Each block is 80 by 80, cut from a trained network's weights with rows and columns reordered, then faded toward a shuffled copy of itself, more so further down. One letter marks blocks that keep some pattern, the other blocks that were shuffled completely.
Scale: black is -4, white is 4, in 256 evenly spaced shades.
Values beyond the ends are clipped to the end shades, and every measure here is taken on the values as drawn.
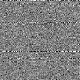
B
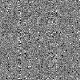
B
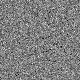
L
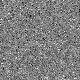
L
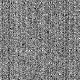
B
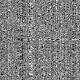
B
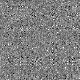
B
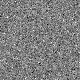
L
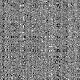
B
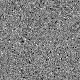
L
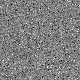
L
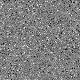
L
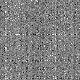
B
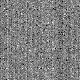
B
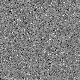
L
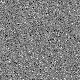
L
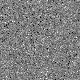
L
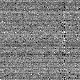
B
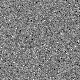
L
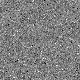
L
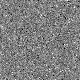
L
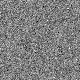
L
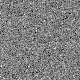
L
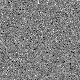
L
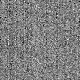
B
